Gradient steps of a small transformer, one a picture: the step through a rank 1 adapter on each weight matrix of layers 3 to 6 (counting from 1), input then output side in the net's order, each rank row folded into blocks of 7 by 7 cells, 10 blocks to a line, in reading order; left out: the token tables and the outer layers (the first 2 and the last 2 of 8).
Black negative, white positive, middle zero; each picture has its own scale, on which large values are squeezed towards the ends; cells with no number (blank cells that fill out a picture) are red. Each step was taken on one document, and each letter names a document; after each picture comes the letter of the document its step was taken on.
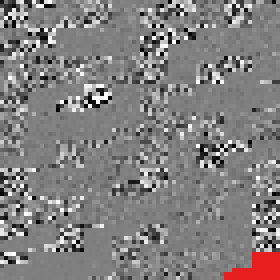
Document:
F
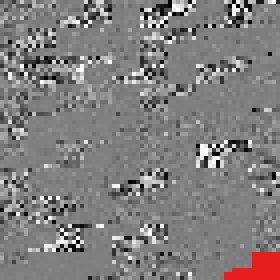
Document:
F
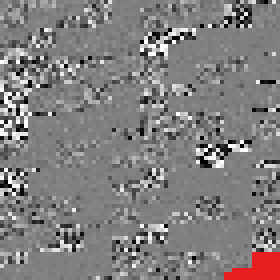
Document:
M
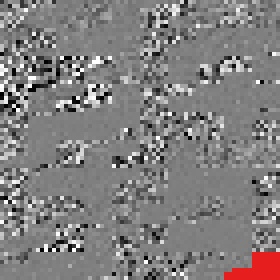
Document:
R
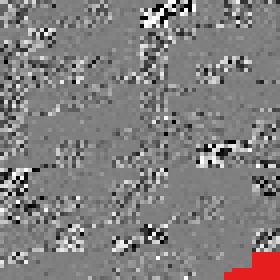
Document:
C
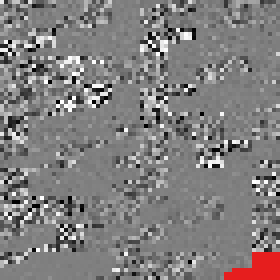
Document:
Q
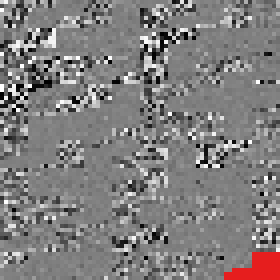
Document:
R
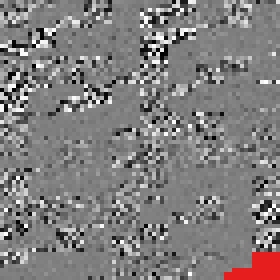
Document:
C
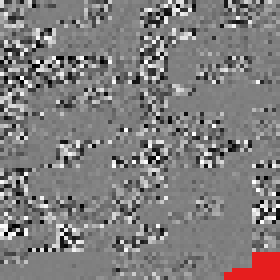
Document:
Q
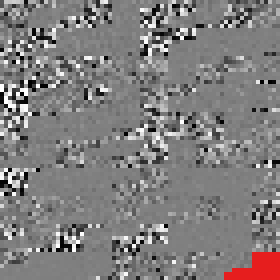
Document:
M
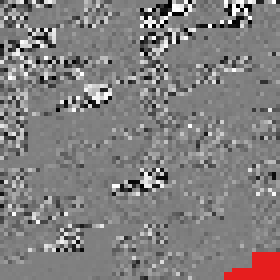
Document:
F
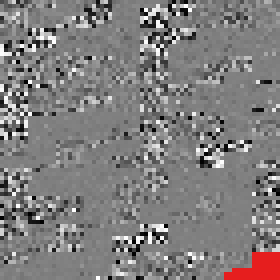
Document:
M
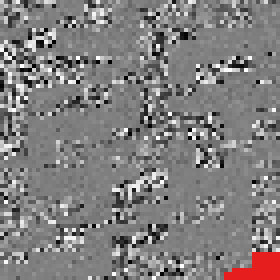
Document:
R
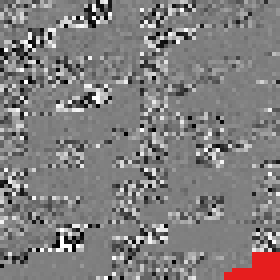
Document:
M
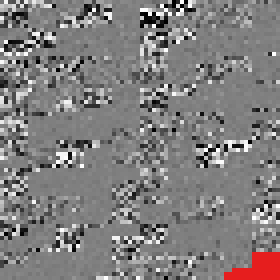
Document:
M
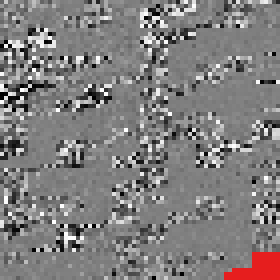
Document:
R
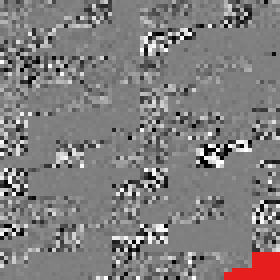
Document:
M
